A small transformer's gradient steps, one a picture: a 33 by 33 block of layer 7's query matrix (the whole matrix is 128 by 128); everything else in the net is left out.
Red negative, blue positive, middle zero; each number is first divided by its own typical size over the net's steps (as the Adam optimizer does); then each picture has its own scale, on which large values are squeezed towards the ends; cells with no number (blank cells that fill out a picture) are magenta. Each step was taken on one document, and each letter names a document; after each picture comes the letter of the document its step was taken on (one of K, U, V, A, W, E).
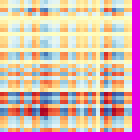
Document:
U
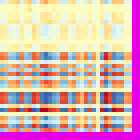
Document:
U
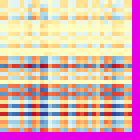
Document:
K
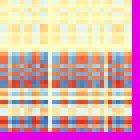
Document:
K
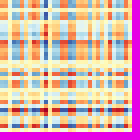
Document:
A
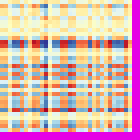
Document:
A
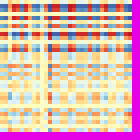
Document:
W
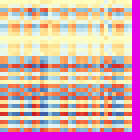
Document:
K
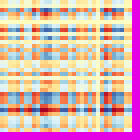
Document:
U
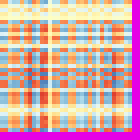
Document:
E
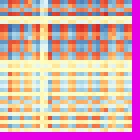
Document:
W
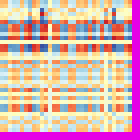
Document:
E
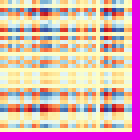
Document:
U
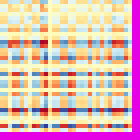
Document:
A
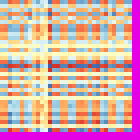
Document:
W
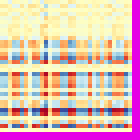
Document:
A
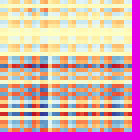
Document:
K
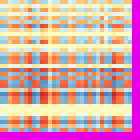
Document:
E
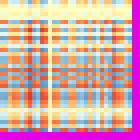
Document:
E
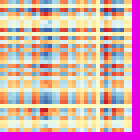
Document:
U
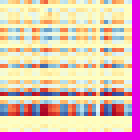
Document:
U
